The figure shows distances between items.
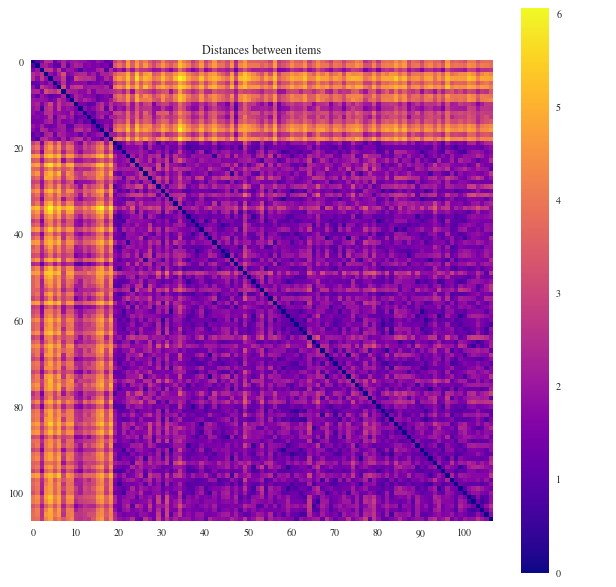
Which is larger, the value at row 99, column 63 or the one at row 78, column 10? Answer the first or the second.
the second
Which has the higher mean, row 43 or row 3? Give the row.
3
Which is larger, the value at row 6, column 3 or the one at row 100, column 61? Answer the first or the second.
the first
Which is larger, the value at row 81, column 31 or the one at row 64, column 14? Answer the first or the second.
the second
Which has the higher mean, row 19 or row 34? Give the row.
34
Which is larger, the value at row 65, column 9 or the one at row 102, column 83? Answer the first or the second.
the first
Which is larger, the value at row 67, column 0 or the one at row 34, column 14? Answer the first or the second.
the second
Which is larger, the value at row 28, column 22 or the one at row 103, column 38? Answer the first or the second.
the first
